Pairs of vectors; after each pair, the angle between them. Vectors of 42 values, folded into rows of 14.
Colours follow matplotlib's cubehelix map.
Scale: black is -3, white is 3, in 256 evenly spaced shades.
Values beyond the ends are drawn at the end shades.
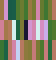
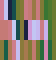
nearly parallel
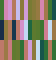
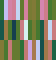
nearly parallel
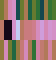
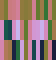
partly aligned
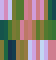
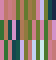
partly aligned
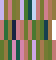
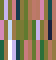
orthogonal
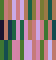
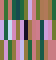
partly opposed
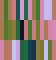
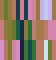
nearly parallel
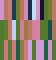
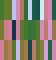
nearly opposite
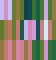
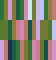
partly opposed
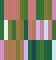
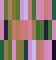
nearly opposite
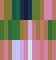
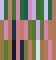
orthogonal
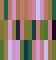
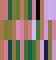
partly opposed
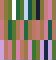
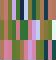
partly aligned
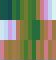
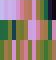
nearly opposite
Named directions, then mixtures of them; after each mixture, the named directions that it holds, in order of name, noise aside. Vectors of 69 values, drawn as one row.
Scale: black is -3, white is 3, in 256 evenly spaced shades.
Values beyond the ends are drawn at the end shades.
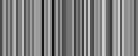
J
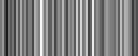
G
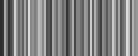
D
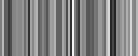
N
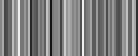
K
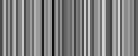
J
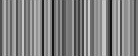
J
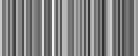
J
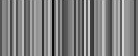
J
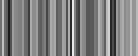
N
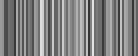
G, J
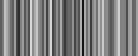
J, K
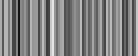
J, K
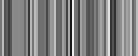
N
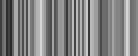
D, G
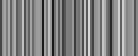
J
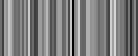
N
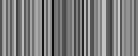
J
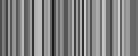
G, J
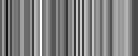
G, J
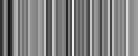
D, N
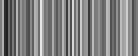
G, N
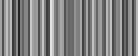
J, K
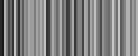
D, K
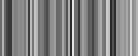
N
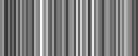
G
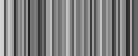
D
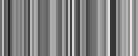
N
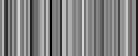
G, K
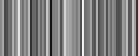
K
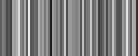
D, K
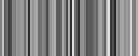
N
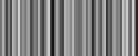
J, K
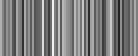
J
